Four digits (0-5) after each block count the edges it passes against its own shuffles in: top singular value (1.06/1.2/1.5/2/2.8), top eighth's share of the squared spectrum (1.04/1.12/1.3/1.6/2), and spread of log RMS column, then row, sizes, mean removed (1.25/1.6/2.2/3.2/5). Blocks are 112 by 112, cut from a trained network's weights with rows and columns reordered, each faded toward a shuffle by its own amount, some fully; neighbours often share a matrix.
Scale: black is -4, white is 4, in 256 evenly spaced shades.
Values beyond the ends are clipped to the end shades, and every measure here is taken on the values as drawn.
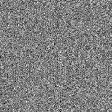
3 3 1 1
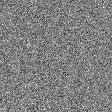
1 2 0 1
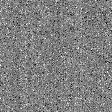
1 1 0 1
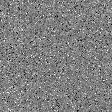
0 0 0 0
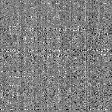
3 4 1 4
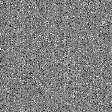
2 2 0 2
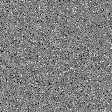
0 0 0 0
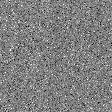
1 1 0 0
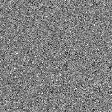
2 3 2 1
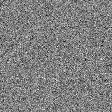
2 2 0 1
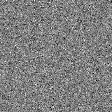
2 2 1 0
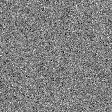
1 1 0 0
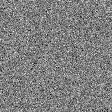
0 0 0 0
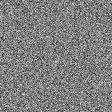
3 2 0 0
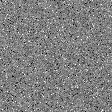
0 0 0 0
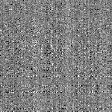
3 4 1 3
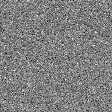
2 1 0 0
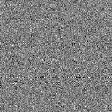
3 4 2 2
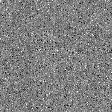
1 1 0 1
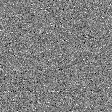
1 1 0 0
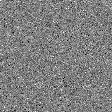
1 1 0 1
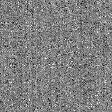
2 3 0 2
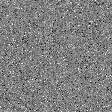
0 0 0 0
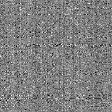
3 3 1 3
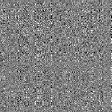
4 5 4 3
